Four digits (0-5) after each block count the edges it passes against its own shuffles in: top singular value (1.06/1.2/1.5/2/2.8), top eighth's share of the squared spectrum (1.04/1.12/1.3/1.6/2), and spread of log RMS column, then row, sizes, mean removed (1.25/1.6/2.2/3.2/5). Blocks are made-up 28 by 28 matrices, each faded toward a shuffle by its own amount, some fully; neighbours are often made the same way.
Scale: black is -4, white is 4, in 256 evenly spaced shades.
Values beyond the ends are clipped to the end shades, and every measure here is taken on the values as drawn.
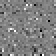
2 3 1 2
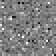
0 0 0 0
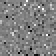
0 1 0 0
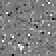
0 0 0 0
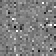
1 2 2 1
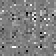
2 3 2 1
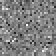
0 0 0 0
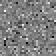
1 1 0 0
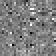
3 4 1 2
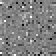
2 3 0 1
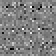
3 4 0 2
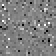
0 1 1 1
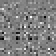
3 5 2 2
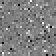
0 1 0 0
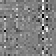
3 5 2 1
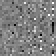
2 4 2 0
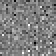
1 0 0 0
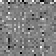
3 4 1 2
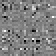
3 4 2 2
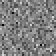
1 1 0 0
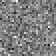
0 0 0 0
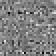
2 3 0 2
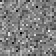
0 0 0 0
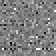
2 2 0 1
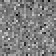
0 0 0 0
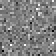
0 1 0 0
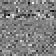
2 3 0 3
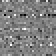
2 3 0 3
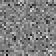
1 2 0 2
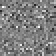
0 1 0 2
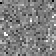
0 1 0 0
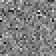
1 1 0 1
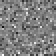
1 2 0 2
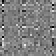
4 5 2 2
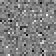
2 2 0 0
